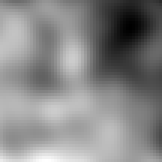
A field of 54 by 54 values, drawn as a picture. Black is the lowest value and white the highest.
On average the colour sits 50% of the way up the scale. Values rise toward the bottom left. The ninth with the lowest average is the top right. There are no lone odd cells. The field is smooth, with broad soft blobs. The halves do not mirror each other.
